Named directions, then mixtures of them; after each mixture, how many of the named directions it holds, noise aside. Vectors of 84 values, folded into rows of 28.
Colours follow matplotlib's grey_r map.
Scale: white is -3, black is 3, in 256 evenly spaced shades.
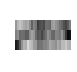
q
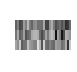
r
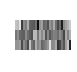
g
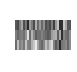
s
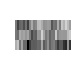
two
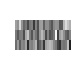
three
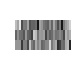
one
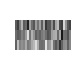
one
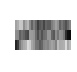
one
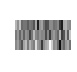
two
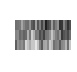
three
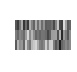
one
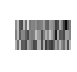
two
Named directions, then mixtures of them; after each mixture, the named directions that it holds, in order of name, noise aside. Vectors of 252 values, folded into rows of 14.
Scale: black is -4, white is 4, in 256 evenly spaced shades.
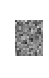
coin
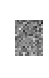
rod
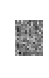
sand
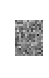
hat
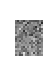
rod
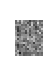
sand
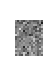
rod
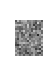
hat, sand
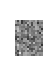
sand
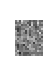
sand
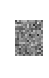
hat, sand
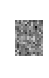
rod, sand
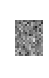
rod, sand
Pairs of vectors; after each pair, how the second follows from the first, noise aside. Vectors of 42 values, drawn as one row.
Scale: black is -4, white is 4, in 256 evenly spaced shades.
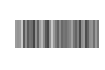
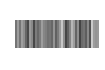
reversed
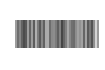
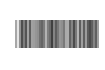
reversed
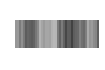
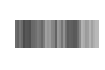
wrapped around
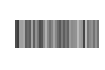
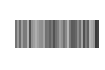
reversed
